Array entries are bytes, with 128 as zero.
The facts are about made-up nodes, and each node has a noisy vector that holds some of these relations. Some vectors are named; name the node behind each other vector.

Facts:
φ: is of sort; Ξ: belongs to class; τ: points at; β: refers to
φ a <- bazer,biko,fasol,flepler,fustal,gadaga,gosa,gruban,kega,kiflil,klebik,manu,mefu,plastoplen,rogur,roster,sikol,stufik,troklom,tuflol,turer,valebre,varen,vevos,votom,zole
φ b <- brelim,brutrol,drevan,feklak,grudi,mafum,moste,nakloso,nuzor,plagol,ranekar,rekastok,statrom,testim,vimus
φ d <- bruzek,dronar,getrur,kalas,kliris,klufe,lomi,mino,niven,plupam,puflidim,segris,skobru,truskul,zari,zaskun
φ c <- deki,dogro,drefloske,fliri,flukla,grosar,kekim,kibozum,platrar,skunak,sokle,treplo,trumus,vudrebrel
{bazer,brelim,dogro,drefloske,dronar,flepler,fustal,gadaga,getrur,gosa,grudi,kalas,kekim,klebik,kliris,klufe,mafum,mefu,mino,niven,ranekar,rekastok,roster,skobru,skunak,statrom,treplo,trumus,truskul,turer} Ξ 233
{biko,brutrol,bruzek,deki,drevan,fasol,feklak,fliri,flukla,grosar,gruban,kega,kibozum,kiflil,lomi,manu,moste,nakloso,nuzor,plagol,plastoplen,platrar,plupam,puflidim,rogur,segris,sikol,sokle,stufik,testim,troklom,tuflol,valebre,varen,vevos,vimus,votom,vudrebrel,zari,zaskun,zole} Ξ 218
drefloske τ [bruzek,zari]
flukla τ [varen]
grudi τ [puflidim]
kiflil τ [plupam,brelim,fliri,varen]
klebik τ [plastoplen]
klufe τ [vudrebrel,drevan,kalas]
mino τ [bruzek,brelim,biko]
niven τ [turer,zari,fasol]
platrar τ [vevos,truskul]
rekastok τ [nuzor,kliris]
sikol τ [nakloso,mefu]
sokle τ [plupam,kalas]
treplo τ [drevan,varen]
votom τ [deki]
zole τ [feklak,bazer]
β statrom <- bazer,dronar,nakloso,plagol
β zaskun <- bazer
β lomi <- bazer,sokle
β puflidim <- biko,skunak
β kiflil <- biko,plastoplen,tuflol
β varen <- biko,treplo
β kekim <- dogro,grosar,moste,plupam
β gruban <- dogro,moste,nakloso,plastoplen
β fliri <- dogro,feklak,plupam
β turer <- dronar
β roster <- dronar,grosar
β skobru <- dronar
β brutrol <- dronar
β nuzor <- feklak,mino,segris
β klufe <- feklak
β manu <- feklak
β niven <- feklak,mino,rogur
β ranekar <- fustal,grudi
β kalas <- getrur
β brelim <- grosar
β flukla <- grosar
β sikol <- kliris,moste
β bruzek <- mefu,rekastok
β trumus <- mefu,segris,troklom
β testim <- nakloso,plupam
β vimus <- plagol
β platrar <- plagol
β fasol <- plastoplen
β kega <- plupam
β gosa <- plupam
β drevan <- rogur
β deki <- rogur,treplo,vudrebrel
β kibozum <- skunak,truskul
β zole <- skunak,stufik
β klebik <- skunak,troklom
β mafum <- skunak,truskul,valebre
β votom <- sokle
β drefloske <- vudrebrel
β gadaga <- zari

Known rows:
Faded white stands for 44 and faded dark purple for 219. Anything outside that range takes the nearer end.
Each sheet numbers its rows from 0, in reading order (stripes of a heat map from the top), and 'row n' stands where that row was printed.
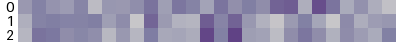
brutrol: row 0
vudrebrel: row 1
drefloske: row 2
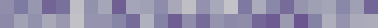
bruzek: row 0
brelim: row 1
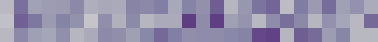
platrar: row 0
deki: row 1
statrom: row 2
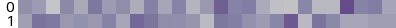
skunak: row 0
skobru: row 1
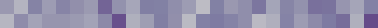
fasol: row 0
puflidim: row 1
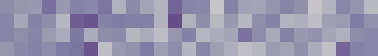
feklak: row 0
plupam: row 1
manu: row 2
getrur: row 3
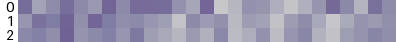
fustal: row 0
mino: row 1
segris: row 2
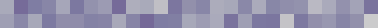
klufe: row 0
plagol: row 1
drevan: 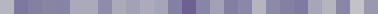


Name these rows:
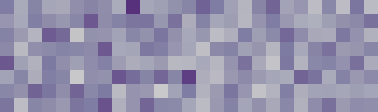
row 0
grosar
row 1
kliris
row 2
rekastok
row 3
tuflol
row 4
troklom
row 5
ranekar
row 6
rogur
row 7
plastoplen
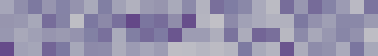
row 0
varen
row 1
grudi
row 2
nakloso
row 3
mefu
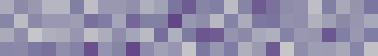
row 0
fliri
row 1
moste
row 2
kibozum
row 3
dronar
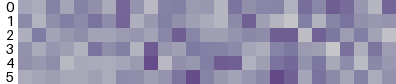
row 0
kiflil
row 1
biko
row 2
vimus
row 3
dogro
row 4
flukla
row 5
testim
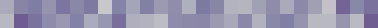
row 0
kalas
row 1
niven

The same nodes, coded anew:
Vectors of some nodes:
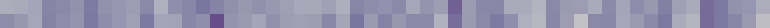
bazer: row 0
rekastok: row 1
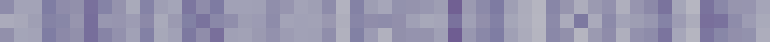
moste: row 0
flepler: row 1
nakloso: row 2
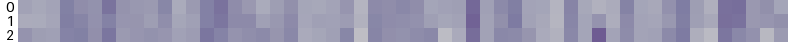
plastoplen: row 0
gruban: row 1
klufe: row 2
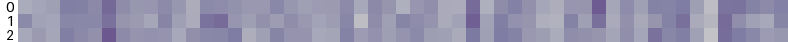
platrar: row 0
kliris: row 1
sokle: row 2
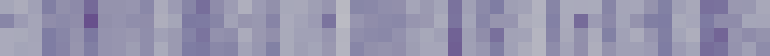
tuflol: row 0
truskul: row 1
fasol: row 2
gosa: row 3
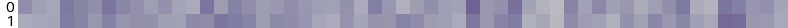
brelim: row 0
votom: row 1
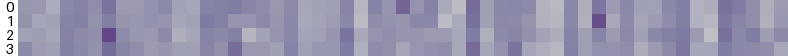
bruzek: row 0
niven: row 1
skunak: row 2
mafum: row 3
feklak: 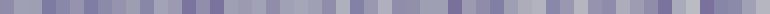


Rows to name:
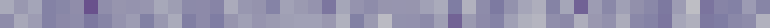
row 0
kibozum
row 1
plagol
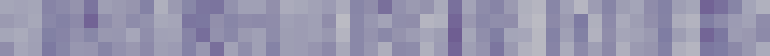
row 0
mefu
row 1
skobru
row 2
sikol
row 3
drevan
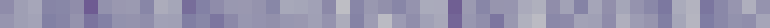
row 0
plupam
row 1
brutrol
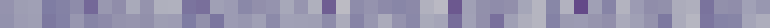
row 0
kalas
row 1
nuzor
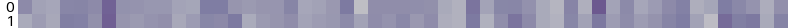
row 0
puflidim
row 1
trumus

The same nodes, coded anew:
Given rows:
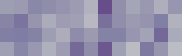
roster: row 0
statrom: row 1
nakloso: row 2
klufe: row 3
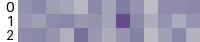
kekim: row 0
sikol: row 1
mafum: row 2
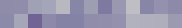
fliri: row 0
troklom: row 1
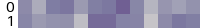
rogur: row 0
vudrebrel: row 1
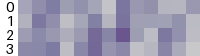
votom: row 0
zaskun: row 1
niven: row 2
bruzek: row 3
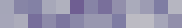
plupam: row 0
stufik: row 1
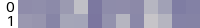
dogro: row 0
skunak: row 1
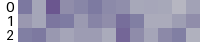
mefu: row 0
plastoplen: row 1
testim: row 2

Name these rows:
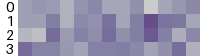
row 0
kibozum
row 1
grudi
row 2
fustal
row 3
feklak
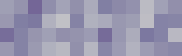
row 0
bazer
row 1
sokle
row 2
nuzor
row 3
platrar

